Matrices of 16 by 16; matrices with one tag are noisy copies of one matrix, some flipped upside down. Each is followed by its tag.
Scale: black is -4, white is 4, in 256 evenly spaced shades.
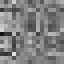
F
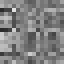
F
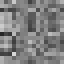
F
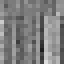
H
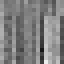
H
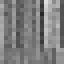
H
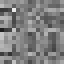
F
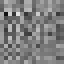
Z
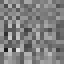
Z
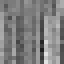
H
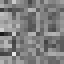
F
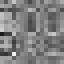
F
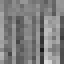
H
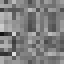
F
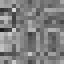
F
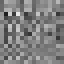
Z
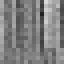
H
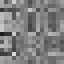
F
